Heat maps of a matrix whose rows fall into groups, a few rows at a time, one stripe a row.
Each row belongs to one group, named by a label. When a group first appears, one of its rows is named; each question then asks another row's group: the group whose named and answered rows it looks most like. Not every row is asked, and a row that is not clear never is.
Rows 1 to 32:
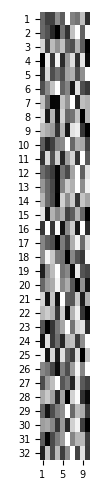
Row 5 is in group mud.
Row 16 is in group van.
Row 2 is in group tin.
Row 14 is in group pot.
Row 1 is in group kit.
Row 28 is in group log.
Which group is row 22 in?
log
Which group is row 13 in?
tin
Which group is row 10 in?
kit
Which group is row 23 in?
kit
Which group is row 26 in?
tin
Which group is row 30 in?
log
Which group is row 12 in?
tin
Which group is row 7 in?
pot
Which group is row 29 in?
kit
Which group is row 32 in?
van
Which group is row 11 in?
van
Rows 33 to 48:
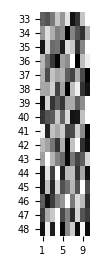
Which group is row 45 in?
van
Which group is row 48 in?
van
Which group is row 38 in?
log
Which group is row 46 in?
kit
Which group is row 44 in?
van
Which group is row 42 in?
log
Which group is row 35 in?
mud
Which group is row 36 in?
pot
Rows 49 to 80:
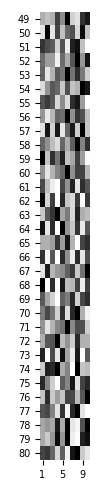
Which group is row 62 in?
van
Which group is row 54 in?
log
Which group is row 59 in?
mud
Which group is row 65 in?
log
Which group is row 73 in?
van
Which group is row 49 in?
log
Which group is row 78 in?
log
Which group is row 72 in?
pot
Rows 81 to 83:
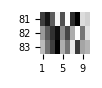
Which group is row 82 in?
tin
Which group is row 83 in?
pot
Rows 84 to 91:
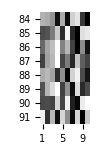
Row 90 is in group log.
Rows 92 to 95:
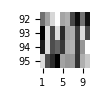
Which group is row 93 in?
van
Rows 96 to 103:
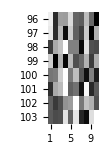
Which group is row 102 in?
kit
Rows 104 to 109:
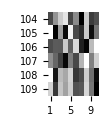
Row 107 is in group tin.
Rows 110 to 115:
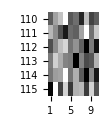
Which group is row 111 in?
tin
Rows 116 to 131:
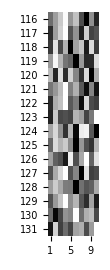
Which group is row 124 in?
log
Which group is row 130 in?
kit
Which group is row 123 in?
mud
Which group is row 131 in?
mud
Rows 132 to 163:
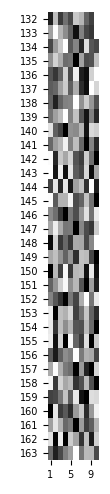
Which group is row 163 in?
kit
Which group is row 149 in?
log
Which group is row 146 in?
tin
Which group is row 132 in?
mud
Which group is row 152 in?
tin
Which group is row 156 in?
kit
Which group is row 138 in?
kit
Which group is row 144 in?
van
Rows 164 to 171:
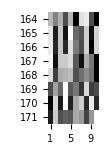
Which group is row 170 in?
van
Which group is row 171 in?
mud
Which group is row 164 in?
log
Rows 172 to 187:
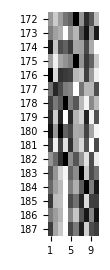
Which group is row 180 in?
mud
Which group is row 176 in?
mud
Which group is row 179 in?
van
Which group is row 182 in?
tin
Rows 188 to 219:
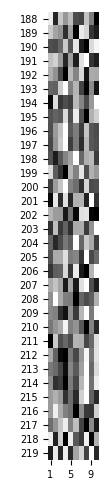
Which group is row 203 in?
mud
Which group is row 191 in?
log
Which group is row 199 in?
pot
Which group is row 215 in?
log
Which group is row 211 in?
mud
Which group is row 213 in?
tin
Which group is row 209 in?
tin
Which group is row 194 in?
mud
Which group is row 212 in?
tin
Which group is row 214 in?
tin
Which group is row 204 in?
kit
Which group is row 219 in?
van
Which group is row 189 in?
log
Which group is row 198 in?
kit
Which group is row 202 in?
log
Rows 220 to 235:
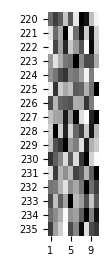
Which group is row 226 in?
mud
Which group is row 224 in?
tin
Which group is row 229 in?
pot
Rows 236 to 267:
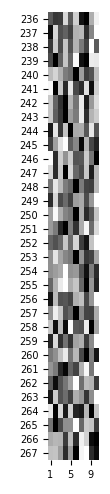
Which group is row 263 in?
mud
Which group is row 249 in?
mud
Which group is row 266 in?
log
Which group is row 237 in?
mud
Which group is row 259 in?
mud
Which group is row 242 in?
pot
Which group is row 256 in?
mud
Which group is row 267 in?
log
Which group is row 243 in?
pot
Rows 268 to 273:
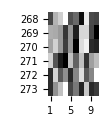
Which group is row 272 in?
mud
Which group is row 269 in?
log
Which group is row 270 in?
log
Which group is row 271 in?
pot
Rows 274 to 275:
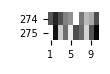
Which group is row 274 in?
kit
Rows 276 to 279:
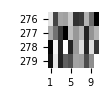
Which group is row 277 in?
pot
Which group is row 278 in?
van
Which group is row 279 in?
mud
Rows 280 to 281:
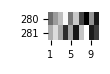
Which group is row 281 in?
log
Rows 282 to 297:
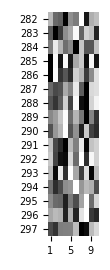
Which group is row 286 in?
mud
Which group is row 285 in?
van
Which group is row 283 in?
kit
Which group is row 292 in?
pot
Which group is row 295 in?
tin
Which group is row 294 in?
kit
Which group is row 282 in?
pot
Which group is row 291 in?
pot
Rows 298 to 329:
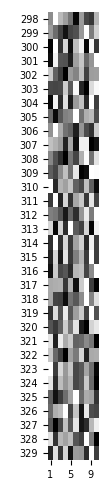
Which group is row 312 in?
tin
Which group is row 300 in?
van
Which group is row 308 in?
tin
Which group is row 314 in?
van
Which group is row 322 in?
pot
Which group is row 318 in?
tin
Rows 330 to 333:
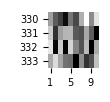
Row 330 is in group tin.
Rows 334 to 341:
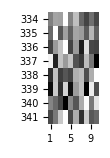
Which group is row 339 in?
van
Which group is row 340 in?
tin
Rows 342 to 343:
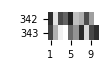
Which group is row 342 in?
mud
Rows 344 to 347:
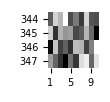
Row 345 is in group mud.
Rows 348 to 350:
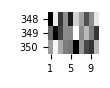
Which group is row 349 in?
kit
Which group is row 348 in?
mud
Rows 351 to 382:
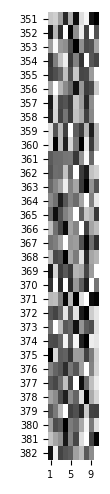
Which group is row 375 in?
mud
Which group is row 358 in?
mud
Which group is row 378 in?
pot
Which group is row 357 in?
mud
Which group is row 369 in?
mud
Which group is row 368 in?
pot
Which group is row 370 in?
van
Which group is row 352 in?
van
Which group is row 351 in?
log
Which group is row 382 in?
mud
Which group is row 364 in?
tin
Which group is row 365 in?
kit
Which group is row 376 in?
tin
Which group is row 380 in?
tin
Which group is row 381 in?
log
